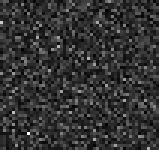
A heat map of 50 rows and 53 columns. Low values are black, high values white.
There are no regular stripes. Most values sit low, with a long tail of high ones. On average the colour sits 20% of the way up the scale. The grain is fine, like static.
